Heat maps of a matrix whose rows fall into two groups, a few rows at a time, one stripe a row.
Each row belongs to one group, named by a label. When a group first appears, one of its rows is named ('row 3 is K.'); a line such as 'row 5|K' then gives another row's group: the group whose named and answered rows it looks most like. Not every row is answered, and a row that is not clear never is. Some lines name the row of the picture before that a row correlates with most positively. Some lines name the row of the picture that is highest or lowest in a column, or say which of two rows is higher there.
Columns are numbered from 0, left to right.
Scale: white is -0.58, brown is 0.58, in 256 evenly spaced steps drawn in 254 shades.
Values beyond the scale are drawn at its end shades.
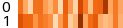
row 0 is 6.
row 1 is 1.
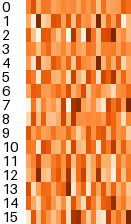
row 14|6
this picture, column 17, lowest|12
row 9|1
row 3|6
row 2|6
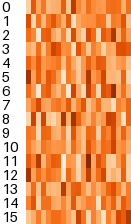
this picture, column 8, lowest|6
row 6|6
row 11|1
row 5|1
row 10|6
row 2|6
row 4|1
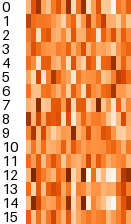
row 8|1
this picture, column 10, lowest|1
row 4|6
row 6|6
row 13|1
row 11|1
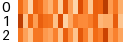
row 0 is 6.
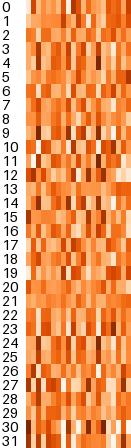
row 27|1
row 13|1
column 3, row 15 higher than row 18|Yes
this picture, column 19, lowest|11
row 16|1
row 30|1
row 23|6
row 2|6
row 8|1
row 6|6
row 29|1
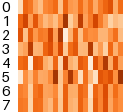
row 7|6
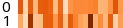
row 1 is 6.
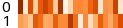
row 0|1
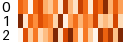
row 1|1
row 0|6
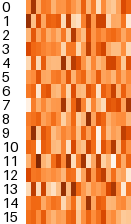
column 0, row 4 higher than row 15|No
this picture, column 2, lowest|10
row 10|6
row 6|6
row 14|1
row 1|1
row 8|1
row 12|1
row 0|6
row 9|6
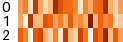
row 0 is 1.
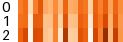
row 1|6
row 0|6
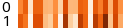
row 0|6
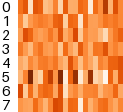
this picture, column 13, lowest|5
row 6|1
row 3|6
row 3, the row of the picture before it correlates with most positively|1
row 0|6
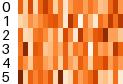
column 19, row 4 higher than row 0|No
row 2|6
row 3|6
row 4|6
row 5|1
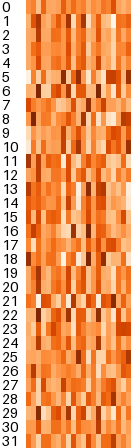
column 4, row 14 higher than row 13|No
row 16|1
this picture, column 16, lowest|8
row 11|1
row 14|1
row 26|6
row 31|6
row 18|1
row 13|1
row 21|6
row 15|1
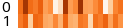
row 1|6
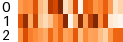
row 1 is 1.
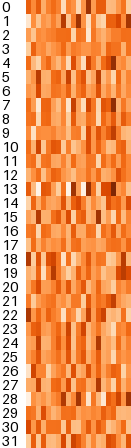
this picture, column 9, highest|13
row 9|6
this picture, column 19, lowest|26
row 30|1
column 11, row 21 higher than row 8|No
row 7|6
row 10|1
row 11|6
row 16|6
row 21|6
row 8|6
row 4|6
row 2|1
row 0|1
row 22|1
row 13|6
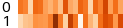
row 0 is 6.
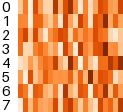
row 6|6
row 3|6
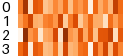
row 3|6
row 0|6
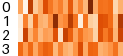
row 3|1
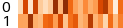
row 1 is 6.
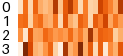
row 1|6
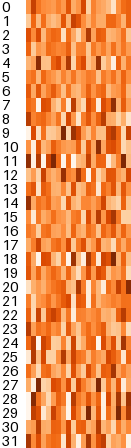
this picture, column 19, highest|11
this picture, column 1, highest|28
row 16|6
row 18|6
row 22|1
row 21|1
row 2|1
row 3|1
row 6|1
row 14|1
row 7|6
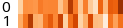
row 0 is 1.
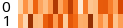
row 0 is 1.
